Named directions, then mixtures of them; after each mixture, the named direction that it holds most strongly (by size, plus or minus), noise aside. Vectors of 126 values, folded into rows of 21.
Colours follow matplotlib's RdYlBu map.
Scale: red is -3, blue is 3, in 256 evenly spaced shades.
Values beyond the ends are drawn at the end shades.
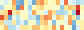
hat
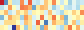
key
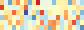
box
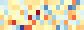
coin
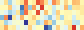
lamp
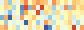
lamp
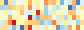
coin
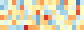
hat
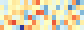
coin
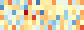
box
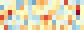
hat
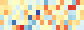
coin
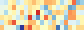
coin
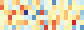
box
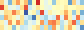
box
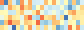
key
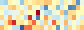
coin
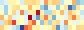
coin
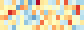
hat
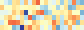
coin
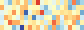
box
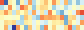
key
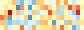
hat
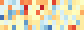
lamp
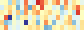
lamp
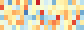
box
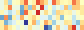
lamp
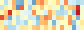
hat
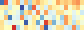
key
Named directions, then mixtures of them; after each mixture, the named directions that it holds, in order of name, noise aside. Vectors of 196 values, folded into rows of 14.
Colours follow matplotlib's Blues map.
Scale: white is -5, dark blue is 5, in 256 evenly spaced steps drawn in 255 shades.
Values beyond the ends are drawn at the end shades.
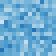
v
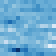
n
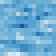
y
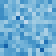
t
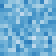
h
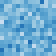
h, v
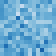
t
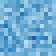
h, v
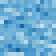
n, v, y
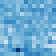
h, n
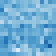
n, t, v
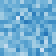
h, t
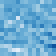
n, t, v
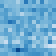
h, n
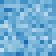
h, v, y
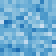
n, v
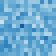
t, v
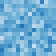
h, v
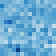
h, n, v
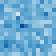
t, v, y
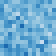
n, t, v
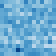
h, n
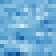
y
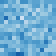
t, v, y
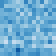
h, n, y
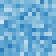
v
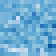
h, n, t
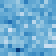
h, n
